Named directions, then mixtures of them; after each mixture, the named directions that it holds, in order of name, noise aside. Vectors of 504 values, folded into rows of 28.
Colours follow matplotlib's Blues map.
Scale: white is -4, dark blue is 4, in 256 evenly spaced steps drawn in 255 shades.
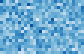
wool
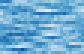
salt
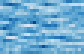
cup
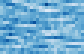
cup, salt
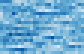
salt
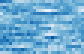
salt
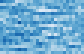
salt, wool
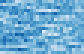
salt, wool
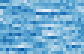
salt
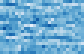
cup, wool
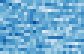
cup, salt, wool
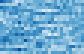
salt, wool
